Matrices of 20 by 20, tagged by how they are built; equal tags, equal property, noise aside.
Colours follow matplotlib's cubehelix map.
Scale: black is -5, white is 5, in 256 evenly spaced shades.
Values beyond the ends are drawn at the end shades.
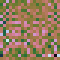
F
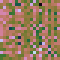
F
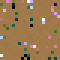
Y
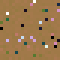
Y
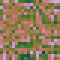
F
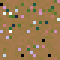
Y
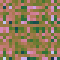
F
